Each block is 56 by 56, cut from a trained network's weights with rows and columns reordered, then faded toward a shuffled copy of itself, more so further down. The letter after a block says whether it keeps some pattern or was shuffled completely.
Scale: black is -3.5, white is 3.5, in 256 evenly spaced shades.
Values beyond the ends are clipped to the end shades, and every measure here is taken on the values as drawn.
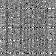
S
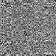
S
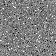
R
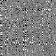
S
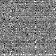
S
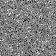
R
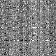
S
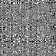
S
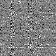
S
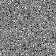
R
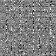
S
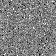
R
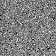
R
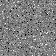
R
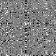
S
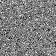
R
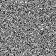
R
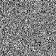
S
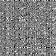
S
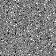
R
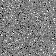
R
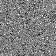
R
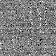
S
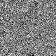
S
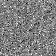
R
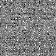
S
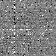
S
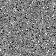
R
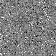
R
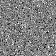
R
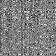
S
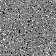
R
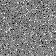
R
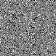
S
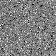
R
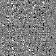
S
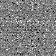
S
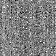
S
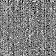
S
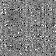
S
